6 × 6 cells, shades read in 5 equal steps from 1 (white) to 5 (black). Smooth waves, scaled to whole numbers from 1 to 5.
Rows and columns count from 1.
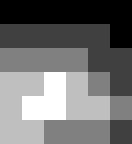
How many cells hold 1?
3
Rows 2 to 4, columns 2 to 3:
4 4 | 3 3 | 2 1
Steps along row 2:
same same same same up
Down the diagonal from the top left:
5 4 3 2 2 4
